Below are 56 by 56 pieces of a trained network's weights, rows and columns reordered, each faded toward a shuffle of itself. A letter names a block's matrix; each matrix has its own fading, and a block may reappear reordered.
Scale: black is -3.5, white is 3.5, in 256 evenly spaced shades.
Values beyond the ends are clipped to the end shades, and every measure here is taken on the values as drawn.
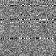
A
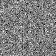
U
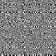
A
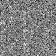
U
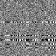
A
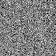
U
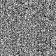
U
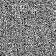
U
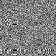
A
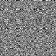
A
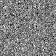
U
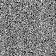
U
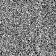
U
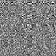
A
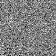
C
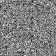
U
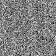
U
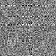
A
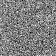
U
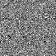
C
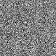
C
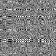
A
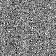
U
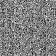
U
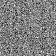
U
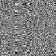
A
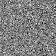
C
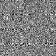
A
